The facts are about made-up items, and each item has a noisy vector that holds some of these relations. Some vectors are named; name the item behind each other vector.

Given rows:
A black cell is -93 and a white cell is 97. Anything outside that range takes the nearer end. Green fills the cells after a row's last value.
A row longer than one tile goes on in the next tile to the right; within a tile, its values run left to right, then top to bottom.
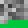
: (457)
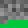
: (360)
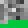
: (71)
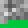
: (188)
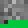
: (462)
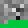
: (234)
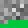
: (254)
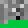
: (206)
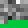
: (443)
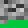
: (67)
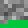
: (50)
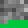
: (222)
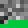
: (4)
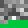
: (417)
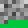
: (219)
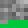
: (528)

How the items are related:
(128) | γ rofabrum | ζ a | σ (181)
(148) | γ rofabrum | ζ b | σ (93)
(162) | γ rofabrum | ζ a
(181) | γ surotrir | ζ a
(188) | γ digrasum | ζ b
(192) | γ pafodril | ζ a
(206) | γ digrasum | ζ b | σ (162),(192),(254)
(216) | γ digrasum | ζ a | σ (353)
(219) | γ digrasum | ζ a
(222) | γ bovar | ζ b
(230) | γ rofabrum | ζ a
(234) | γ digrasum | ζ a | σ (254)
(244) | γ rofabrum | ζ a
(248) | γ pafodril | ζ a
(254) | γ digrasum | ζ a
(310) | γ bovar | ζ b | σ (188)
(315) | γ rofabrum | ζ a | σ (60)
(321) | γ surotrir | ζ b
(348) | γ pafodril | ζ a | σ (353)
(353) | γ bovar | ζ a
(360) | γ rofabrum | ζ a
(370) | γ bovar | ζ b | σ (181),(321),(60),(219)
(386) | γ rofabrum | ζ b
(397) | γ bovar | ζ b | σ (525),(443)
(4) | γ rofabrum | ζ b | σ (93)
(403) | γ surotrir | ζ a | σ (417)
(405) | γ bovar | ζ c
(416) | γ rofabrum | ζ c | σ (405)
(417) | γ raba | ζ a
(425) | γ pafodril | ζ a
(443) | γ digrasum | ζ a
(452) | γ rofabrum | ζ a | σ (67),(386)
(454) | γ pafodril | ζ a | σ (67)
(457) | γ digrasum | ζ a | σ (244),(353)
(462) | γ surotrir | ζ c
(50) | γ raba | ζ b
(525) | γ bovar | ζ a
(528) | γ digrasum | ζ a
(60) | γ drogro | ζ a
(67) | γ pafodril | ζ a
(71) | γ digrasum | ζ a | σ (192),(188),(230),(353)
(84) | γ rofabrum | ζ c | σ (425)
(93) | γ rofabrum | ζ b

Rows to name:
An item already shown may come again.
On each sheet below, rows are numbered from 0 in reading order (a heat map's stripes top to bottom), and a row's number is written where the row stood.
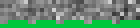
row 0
(528)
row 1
(222)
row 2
(244)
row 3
(528)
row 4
(525)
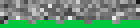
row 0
(93)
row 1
(254)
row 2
(417)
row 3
(248)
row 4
(353)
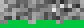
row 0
(192)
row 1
(310)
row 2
(454)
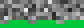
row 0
(370)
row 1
(405)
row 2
(386)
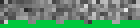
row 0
(84)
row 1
(222)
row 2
(222)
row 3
(60)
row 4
(71)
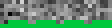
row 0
(403)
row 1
(230)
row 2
(162)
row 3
(348)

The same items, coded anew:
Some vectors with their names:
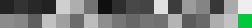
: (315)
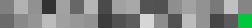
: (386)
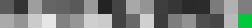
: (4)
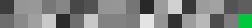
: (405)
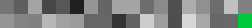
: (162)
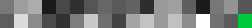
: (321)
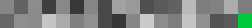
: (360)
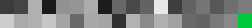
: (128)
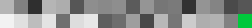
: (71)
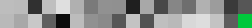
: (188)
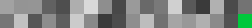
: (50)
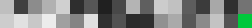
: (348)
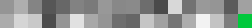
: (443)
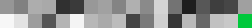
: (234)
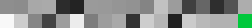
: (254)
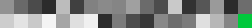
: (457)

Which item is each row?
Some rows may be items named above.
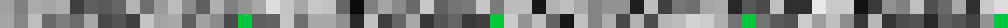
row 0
(248)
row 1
(67)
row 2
(188)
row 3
(452)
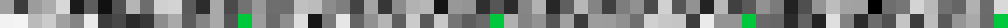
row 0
(348)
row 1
(310)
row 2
(60)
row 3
(417)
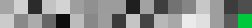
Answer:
(188)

